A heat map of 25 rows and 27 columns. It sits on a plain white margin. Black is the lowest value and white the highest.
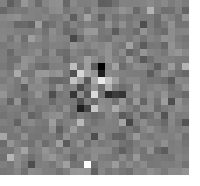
A few values lie far out on both sides of the bulk. Fine speckle covers the field. The centre is the roughest part. Overall the values sit about 50% of the way up the scale. The halves do not mirror each other. In the centre lies a patch that is rougher than the rest. There are no regular stripes. There is no seam.
